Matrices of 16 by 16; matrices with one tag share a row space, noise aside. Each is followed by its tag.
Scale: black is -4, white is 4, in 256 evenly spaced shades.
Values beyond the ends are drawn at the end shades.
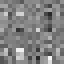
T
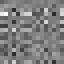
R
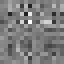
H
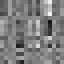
T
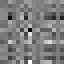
H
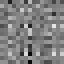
H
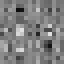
T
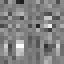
T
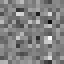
T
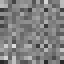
R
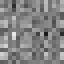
R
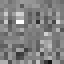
T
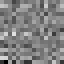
R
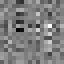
T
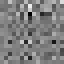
H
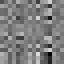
T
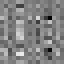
T
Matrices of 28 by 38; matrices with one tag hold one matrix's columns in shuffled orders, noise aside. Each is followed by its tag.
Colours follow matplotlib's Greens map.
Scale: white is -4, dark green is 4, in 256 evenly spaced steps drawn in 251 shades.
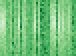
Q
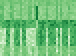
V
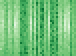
Q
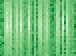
Q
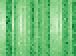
Q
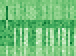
V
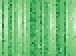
Q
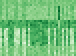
V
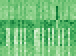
V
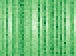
Q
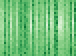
Q
